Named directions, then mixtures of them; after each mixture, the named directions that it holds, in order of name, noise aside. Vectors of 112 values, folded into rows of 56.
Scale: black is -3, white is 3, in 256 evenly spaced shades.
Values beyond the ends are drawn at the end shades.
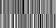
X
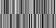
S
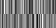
S, X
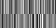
S, X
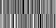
X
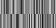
S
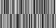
S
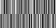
S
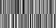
S, X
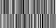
S, X
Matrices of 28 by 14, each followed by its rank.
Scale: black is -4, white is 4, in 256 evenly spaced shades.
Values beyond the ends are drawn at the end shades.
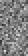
full rank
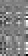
two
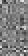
three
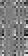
two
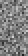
full rank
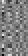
two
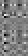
two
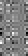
two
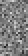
full rank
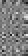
three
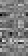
three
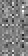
three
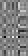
two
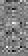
three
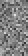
full rank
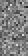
full rank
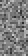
full rank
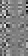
two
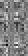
three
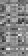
three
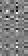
two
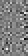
three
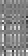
two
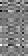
two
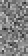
full rank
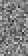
full rank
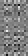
three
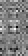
three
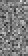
full rank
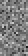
full rank
